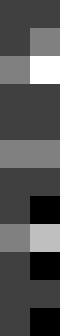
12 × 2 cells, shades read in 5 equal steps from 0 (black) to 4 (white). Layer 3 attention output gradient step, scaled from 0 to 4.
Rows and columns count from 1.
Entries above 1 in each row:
0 1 2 0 0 2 0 0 2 0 0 0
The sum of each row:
2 3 6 2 2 4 2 1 5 1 2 1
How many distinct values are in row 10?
2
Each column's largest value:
2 4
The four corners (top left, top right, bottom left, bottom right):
1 1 1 0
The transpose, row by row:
1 1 2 1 1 2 1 1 2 1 1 1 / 1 2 4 1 1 2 1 0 3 0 1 0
